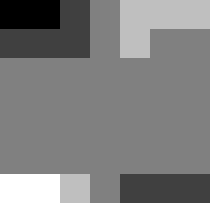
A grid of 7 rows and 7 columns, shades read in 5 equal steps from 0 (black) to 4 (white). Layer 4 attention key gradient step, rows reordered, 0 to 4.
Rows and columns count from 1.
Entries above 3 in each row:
0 0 0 0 0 0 2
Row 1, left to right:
0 0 1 2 3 3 3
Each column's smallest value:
0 0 1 2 1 1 1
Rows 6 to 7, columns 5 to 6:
2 2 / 1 1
